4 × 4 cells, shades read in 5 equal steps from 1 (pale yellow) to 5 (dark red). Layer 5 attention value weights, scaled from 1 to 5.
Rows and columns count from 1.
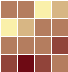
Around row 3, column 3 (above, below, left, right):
3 4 3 4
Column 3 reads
1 3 3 4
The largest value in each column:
4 5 4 4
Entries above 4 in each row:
0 0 0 1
